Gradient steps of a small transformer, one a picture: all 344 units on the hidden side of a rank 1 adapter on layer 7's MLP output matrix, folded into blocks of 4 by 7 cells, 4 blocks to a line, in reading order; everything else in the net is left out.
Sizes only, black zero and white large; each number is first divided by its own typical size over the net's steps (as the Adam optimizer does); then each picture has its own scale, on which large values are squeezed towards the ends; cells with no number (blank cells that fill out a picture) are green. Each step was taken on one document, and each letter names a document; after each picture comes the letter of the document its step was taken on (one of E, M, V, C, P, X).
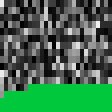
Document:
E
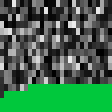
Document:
E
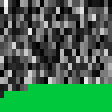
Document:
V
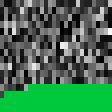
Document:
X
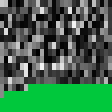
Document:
V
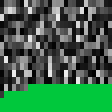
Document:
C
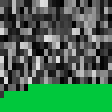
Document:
E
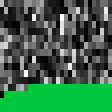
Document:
V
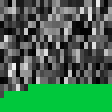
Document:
C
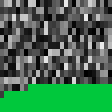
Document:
X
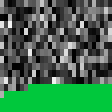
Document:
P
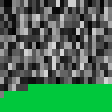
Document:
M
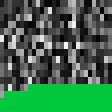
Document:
P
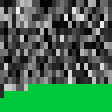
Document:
C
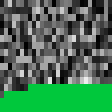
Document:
X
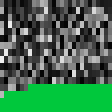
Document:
P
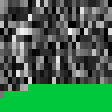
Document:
E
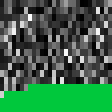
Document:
P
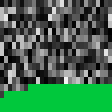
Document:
C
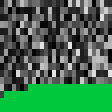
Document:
X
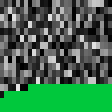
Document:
C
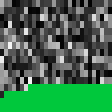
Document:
P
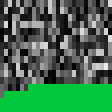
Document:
X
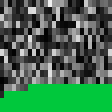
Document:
C
